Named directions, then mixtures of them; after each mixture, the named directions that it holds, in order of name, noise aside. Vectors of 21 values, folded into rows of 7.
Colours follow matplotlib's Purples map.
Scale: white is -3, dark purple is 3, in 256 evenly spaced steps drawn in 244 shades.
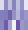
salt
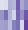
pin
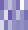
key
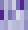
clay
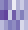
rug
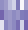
key, pin, rug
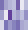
key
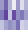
rug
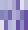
key, pin, salt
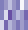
key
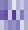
rug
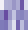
key, pin, salt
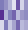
clay, key, rug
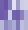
rug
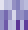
pin, salt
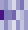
clay, rug, salt
